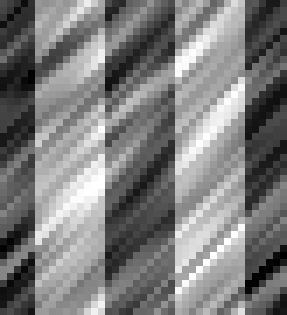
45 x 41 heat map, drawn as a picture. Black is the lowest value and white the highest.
Stripes: upright, repeating 2 times. Ninth with the highest average: middle left. Average level on the scale: 50%. Slope: none.
